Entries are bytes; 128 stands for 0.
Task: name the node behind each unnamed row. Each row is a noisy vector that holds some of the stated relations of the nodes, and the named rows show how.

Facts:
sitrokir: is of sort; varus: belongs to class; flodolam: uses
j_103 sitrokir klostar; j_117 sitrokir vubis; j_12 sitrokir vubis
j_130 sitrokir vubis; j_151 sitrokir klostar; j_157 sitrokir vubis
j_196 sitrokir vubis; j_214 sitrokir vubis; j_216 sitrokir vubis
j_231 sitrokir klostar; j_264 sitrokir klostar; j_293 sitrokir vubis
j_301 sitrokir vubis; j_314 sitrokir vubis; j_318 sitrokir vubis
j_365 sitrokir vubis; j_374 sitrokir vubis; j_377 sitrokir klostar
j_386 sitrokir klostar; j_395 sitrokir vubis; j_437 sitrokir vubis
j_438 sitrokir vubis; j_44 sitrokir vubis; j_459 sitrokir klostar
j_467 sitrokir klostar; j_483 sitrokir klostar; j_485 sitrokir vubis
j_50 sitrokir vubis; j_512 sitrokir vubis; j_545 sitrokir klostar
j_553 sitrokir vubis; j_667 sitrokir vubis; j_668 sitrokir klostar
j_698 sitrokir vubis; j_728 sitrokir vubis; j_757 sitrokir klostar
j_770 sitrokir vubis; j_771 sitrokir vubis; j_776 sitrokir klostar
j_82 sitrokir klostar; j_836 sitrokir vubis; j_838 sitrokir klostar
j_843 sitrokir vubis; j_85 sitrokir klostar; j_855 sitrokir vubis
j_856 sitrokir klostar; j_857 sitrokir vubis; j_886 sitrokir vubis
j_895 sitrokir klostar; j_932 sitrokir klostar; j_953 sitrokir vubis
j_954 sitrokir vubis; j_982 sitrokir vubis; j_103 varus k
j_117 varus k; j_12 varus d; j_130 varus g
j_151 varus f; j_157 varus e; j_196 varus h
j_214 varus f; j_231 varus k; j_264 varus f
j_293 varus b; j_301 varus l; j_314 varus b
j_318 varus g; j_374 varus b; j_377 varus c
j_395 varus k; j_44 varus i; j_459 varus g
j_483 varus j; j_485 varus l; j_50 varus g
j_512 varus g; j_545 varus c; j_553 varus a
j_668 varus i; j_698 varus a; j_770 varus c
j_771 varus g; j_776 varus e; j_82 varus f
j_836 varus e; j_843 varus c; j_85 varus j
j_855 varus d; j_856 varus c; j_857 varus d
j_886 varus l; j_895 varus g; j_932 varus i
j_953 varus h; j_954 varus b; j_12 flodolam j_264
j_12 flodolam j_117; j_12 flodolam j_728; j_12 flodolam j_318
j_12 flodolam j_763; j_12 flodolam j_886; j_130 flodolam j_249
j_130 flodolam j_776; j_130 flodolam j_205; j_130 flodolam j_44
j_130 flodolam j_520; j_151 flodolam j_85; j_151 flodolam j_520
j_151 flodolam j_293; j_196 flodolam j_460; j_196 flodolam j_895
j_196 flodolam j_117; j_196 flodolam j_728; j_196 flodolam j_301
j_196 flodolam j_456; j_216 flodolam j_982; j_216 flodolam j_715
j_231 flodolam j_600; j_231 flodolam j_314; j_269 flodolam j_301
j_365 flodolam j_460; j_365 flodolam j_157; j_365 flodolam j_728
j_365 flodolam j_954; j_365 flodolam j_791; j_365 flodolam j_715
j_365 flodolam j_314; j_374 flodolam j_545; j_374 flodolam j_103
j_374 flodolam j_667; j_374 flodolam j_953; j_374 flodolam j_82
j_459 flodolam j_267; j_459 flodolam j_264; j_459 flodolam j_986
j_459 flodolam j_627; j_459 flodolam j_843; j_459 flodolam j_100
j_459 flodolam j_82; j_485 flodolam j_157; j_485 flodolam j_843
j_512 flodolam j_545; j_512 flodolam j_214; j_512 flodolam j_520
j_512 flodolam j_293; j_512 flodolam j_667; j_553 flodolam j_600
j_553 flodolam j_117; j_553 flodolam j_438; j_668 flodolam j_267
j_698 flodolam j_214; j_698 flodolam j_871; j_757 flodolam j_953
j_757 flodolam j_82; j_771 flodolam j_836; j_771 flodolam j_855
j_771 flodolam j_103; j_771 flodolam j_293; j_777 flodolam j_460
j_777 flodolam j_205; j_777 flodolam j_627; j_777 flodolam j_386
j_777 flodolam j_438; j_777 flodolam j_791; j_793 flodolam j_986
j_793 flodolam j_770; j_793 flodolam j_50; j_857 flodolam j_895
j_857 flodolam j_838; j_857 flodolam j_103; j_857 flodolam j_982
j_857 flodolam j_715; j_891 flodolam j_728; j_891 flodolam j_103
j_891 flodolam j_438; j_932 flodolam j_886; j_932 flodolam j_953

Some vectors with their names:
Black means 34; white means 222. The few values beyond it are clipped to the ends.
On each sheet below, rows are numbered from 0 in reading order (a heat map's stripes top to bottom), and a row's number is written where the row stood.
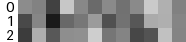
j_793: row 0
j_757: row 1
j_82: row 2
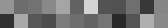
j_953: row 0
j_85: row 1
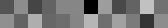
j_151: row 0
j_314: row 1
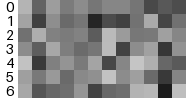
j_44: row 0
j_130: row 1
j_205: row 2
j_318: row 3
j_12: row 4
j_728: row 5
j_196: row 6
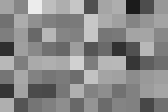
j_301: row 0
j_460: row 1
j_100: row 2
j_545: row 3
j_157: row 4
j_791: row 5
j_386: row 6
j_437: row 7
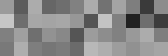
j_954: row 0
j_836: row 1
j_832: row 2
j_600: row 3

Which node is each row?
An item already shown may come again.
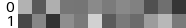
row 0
j_855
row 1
j_668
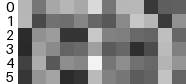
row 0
j_157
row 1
j_365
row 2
j_103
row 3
j_545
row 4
j_264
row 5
j_103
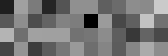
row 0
j_895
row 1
j_151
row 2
j_214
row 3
j_467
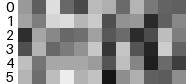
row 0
j_117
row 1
j_886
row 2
j_545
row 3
j_776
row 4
j_836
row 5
j_485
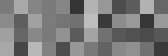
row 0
j_520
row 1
j_318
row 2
j_667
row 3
j_395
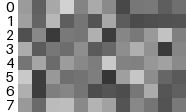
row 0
j_770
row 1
j_293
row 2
j_932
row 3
j_216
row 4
j_627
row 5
j_857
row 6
j_374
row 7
j_843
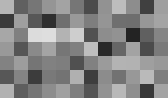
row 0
j_553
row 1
j_838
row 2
j_886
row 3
j_50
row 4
j_269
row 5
j_932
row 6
j_553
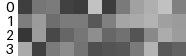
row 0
j_231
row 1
j_269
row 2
j_483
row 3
j_374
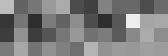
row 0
j_698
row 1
j_459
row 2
j_467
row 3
j_763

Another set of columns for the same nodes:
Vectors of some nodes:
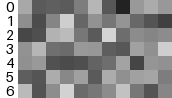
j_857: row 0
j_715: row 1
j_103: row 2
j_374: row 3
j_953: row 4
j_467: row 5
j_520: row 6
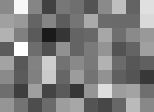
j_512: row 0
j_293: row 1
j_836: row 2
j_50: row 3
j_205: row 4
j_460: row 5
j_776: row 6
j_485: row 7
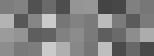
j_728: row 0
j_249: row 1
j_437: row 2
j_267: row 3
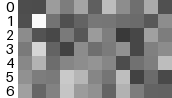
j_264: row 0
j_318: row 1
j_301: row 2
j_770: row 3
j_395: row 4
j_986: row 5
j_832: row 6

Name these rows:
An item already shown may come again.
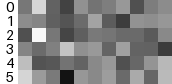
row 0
j_770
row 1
j_216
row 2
j_318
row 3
j_763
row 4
j_855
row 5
j_698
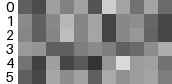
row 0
j_82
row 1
j_269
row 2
j_269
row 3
j_437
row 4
j_776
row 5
j_467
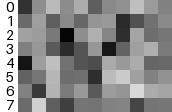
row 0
j_932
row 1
j_117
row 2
j_553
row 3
j_196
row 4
j_895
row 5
j_545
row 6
j_151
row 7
j_843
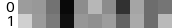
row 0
j_553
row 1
j_698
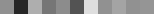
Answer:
j_85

